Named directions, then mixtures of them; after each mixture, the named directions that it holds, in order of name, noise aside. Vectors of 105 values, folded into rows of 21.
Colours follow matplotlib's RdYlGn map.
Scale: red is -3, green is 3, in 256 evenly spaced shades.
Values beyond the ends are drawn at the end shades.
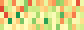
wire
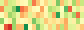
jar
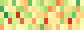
wire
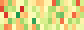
jar, wire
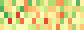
wire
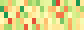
jar, wire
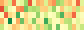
wire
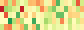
jar, wire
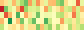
wire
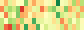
jar, wire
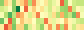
jar, wire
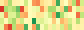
jar, wire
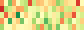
wire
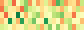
wire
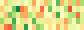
jar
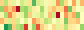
jar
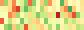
jar, wire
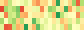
jar, wire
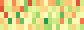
wire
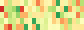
jar, wire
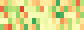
jar, wire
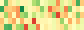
jar, wire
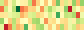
jar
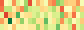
wire
